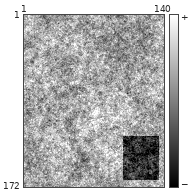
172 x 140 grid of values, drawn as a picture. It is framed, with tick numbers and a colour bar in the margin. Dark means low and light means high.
Mirror symmetry: none. Odd patch: lower, in the bottom right. Ninth with the lowest average: bottom right. Grain: blotchy.
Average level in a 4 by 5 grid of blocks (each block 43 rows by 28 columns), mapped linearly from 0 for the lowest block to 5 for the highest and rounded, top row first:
44434
44444
44543
44420
